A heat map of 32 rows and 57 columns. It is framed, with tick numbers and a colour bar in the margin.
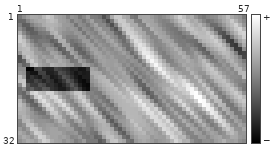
Average level on the scale: 60%. Odd patch: lower, in the middle left. Grain: diagonal, down to the right. Roughest part: middle left. Ninth with the lowest average: middle left.
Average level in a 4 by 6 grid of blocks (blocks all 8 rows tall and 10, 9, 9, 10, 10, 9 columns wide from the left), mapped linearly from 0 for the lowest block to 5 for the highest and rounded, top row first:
222333 / 103433 / 213353 / 322433
